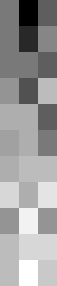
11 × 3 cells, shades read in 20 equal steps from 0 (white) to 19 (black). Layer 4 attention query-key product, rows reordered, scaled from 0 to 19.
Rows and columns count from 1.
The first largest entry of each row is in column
2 2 3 2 3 3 1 2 1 1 1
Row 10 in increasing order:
3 3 5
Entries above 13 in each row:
1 1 0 0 0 0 0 0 0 0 0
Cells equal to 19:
1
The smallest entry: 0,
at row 11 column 2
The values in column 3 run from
2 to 12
